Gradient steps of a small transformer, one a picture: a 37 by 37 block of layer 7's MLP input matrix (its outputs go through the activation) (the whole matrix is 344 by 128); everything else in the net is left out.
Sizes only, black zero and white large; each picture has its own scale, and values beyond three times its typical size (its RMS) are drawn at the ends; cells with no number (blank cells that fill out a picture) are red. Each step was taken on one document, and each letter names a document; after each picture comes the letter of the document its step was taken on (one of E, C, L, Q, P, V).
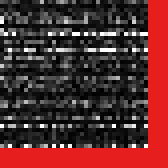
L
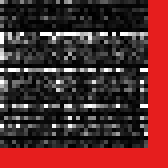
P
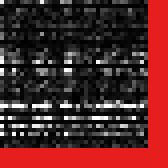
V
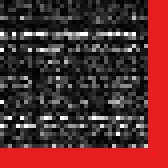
L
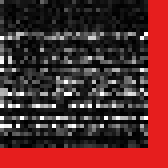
P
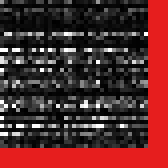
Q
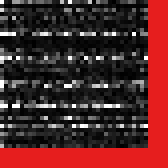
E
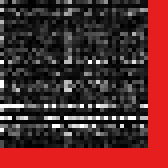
E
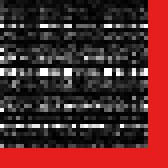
V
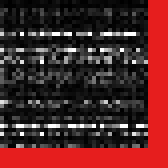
Q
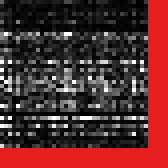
P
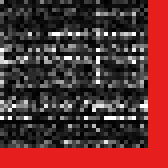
Q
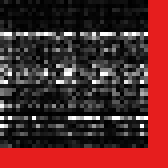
P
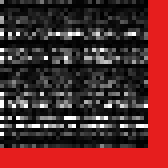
Q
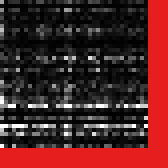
V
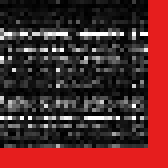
L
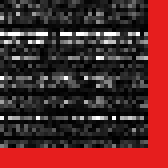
L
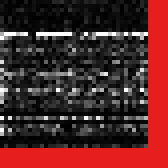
P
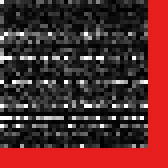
V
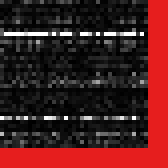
L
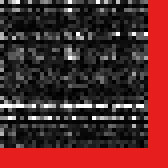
E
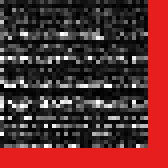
Q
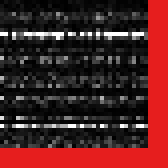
L
